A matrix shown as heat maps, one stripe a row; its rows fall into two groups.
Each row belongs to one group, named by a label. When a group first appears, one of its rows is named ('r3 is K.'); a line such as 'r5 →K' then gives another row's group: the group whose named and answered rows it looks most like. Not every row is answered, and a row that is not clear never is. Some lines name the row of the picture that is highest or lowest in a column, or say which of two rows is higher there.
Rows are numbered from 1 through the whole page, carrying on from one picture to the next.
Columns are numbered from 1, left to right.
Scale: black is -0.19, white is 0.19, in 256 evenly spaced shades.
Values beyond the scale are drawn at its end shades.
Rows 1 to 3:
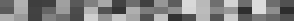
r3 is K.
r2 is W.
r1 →W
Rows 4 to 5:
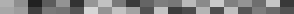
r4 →W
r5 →K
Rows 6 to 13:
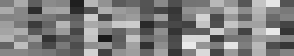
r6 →W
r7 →W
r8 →K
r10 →W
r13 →K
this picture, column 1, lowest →12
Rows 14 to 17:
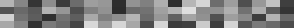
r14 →W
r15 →W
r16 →K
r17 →K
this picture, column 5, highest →15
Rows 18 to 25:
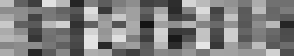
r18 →W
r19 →K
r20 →K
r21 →W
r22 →K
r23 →K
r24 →K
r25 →W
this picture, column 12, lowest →18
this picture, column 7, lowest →21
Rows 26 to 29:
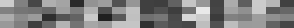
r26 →W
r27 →K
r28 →K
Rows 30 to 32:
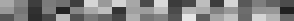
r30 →K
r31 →W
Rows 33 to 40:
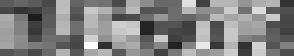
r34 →W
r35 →W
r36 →K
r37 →K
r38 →K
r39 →K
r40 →W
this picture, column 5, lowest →39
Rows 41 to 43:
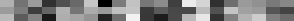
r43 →K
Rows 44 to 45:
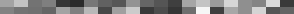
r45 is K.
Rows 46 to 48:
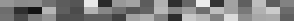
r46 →K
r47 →W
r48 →W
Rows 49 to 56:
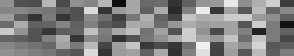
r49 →W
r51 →W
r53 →K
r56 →K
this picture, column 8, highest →49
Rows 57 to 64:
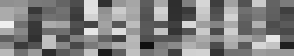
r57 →K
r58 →K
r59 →K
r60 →W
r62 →W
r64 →K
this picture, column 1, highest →60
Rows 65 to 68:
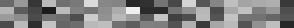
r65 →W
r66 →K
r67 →K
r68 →W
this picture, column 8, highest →68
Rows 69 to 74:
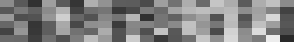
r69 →W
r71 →W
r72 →W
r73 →W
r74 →W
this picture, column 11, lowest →71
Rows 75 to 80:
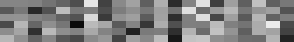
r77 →K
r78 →W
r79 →W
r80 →W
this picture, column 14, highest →76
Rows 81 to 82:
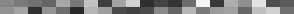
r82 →W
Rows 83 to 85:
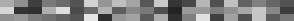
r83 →K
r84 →W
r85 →K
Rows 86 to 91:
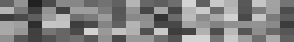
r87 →W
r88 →W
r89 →W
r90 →K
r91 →W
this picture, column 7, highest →90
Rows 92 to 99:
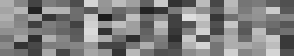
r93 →W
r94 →K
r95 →K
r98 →W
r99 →W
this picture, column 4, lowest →94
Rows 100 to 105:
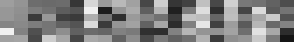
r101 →K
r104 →W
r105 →W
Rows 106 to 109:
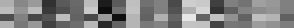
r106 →K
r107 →K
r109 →K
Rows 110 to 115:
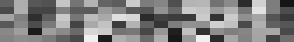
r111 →W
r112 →K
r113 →W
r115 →K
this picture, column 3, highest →115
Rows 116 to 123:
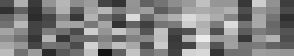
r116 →W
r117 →W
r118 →W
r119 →W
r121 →W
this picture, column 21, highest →123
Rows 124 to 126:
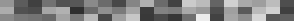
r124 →W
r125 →W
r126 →K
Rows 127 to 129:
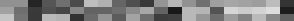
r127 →W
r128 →W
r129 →W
